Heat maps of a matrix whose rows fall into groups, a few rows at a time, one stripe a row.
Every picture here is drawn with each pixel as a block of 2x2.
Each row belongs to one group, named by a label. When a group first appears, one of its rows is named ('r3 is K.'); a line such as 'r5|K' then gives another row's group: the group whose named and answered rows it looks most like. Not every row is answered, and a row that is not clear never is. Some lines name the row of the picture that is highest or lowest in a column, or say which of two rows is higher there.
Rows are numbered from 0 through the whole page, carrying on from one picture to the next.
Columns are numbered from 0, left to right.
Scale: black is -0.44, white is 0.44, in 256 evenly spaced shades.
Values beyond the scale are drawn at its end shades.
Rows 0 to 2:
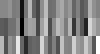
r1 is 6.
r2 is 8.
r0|6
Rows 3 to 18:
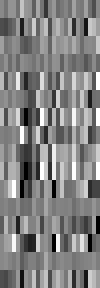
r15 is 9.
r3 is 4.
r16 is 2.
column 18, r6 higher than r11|No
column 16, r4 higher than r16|Yes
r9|8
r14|6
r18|6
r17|6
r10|4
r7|8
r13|2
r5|8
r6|9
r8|2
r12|8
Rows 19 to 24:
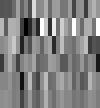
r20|8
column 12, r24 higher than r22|No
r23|6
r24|6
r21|2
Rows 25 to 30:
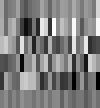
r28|6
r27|4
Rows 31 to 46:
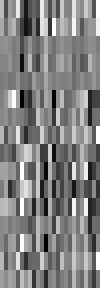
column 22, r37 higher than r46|No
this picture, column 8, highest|35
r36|2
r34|6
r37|2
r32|8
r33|6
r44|4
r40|4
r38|8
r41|9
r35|6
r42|4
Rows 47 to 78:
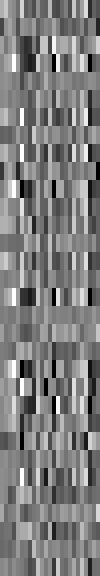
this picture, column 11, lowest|68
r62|4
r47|4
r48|9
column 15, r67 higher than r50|Yes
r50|2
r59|4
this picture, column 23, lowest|68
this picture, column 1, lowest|71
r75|8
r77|6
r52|2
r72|2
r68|4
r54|6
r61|4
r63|2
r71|6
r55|4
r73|4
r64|6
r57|2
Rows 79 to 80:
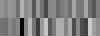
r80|6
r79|4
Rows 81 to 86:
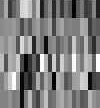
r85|2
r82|2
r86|6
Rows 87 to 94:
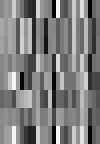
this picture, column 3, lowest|92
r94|2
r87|2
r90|2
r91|2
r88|4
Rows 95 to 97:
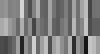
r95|4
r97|6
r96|4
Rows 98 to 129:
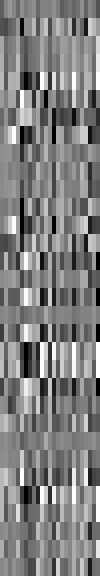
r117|8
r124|4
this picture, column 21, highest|124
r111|6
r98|9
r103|4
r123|4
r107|2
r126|8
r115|6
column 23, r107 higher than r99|No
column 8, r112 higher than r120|Yes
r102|8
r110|2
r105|2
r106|6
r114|9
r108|2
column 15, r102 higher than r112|Yes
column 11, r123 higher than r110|No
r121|4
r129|2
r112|9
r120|9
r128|8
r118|8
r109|6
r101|8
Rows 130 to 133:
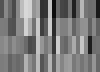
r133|9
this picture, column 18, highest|132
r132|2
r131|9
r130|9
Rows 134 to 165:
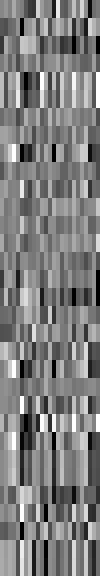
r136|9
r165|4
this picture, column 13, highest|157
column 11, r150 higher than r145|No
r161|9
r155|6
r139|8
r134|2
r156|4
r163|6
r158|2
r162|4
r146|4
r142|2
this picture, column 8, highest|152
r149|9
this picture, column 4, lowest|149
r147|8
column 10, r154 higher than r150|Yes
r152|6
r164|4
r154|2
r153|4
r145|8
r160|2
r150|9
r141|4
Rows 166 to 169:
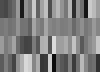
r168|8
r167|6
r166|6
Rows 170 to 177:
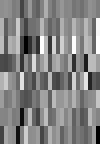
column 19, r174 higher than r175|No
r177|9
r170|6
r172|8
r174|4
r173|6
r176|6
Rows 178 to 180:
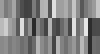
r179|4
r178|8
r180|2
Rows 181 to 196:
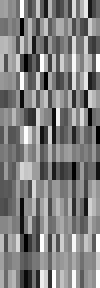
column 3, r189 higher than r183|No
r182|6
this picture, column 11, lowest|185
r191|6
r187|2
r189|9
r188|9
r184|8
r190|9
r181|4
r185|4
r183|4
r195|8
